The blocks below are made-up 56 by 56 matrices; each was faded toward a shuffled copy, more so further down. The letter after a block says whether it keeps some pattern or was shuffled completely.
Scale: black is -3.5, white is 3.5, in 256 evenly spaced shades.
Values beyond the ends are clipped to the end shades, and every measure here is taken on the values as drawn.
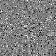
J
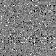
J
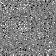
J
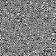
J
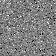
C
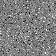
C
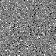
J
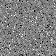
C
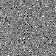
J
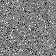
C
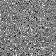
J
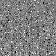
J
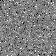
C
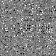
J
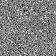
C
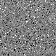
C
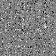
J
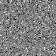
J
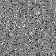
J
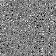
J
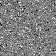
C
